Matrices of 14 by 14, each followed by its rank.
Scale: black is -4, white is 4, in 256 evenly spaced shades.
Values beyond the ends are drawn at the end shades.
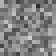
full rank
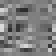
two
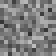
full rank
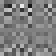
two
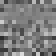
three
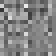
three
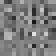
three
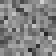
full rank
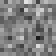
three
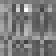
two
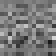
three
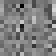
three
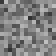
full rank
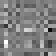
three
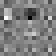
two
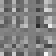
two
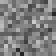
full rank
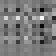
two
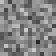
full rank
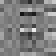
two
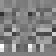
two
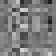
two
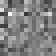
three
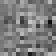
three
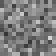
full rank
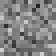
full rank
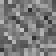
full rank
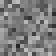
full rank
